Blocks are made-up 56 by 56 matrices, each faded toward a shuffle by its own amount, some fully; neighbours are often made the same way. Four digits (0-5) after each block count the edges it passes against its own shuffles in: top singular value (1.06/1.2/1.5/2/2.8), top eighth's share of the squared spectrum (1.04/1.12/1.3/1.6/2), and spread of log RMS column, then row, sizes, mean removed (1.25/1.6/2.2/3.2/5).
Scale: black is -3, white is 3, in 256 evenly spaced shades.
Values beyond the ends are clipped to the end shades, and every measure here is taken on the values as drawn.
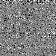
1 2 0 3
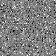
3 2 1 0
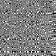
4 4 2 3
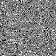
3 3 1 1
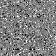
3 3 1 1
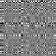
5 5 3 4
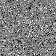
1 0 0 0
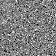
2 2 0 0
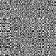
4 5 3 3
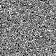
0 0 0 0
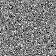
0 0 0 0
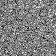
0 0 0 0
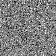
0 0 0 0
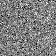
0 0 0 0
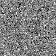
0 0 0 0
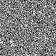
0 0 0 0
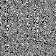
1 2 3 0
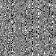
2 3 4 0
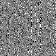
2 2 3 0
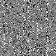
1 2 2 0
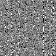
2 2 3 0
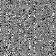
2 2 3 0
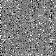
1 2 2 0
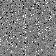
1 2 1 0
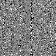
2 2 3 0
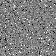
1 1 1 0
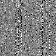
2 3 3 0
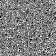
0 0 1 0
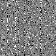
2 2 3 0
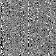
2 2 3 0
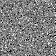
0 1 1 0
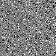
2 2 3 0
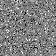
2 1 0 0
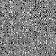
3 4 2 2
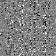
3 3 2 0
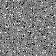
1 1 1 0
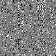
3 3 2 0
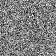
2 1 0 0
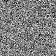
2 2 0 0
